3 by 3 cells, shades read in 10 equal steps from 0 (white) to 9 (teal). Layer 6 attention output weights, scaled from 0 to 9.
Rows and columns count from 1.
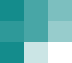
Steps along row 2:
down down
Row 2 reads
8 7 4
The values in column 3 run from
0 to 5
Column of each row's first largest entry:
1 1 1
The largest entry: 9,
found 2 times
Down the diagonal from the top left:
9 7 0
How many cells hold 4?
1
